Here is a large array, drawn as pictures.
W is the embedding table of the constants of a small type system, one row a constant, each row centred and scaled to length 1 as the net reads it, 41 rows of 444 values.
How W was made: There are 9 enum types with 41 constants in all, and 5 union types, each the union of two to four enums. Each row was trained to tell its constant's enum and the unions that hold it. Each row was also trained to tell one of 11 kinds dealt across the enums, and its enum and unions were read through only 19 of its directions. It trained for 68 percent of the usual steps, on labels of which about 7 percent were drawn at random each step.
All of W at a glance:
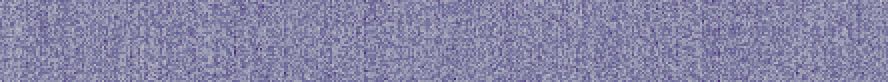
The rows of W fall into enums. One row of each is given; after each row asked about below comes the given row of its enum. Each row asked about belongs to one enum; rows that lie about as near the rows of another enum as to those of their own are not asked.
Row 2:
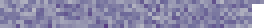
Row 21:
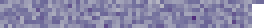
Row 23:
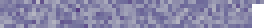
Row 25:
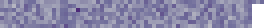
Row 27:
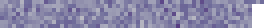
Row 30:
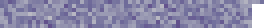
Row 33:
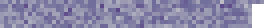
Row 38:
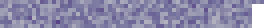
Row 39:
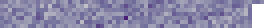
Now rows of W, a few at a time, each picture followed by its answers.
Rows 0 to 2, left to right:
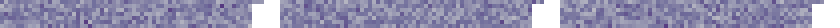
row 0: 27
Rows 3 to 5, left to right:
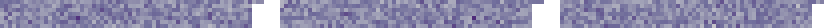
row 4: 33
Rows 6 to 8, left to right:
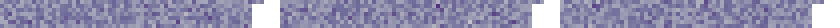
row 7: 33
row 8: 23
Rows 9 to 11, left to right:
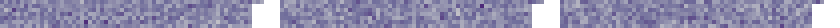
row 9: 33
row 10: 27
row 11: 39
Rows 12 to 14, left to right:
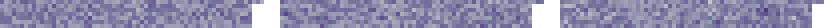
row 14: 21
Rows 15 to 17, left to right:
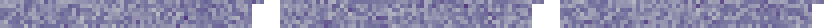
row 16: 30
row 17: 21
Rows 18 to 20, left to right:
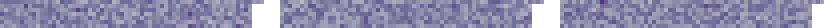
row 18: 23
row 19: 39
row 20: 33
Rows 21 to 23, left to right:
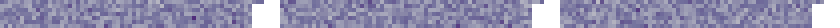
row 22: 30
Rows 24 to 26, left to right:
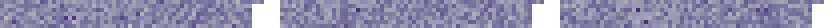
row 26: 21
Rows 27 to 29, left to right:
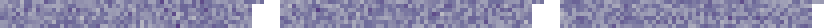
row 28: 39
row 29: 23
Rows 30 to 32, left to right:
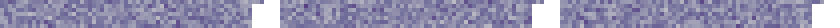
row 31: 25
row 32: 2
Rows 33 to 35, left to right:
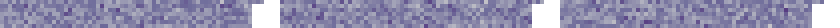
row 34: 39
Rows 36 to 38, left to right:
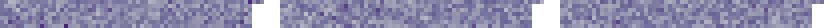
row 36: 21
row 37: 38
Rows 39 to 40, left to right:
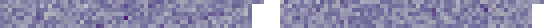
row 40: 23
